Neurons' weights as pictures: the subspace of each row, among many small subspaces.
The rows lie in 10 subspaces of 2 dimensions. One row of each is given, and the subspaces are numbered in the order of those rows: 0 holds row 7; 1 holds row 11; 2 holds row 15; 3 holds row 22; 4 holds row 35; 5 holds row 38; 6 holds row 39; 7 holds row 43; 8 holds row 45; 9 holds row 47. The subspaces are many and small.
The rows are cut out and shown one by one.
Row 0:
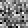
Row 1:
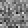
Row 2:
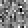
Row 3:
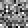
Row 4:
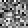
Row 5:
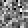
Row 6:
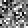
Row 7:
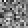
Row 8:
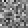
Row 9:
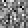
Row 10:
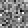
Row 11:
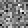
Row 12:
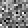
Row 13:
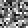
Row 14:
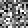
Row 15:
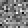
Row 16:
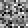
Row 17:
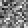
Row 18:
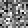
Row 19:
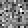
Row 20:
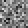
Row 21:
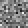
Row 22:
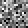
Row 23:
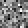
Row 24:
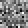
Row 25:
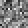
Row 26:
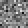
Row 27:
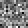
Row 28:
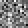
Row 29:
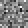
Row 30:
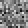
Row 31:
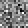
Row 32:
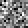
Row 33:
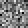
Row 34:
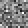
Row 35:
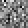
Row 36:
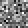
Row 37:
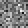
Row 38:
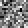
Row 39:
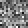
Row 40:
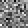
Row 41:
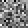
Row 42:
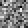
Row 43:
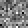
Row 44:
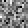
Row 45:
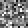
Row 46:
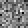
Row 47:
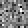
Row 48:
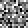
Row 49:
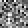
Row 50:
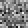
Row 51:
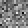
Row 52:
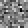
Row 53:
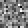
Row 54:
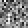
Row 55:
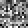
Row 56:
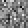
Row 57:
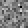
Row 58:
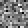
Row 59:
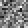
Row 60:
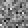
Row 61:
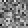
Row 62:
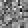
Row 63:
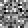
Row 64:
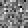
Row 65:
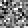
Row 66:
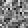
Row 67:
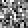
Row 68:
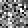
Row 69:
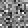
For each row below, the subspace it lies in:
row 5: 8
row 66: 8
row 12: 3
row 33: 9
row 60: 7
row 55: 8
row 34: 3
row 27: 7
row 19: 9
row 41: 0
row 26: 2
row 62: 8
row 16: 8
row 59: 5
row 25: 8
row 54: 4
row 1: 6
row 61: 0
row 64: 5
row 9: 4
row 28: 4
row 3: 7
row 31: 1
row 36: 2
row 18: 1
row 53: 7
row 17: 5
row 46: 9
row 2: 9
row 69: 1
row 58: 3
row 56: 4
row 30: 6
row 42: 5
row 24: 6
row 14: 1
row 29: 5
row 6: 3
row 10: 9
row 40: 0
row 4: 0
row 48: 5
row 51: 3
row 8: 0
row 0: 6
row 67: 0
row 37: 1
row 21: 2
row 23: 7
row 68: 4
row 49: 4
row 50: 6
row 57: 7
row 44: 9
